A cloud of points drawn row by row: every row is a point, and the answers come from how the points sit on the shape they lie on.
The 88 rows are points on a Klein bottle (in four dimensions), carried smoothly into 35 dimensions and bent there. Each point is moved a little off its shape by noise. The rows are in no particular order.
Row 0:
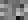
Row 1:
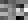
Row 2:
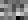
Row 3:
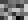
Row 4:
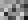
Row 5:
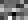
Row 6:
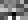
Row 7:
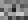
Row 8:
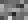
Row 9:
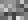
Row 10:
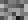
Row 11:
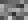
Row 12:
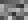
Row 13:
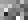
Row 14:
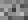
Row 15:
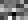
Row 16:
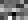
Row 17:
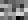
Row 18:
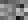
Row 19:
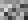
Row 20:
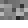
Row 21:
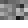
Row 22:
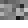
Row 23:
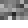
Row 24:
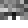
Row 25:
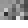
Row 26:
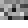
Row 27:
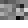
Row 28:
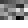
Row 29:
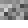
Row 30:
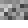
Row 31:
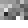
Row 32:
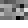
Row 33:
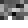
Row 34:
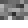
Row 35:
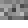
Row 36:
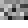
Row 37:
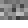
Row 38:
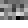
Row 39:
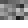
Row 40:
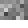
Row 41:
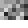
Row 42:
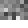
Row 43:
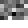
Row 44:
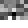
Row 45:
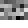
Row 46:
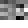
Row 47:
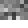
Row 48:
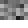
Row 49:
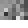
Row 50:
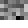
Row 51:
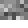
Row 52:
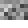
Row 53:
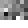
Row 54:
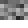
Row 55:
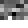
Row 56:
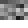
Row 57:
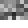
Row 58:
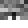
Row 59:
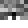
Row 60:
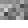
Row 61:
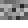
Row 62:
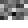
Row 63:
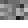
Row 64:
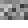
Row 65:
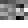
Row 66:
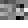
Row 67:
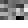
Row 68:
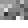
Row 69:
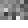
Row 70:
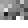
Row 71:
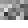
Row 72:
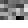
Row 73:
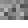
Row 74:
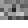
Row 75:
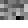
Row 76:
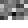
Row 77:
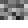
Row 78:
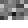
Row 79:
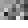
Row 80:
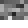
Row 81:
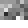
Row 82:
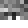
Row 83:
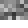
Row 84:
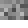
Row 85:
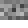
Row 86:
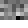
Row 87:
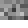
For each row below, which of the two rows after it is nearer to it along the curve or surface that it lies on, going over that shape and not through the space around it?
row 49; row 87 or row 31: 87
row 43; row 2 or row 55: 55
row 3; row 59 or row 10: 10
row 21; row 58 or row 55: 55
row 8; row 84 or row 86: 86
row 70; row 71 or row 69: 71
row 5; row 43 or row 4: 43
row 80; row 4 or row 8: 8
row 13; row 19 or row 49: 19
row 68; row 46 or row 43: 43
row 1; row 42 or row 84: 84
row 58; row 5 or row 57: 5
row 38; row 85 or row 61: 85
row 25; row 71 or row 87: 87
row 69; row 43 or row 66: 43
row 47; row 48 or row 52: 52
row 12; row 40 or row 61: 61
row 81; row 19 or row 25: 19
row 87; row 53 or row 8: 53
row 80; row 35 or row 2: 2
